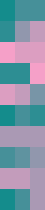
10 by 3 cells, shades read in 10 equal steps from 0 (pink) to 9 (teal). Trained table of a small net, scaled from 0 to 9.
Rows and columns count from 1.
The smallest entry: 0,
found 2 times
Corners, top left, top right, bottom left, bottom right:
9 7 9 3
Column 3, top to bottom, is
7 2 1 0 5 8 3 4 3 3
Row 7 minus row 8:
-4 -3 -1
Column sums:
56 47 36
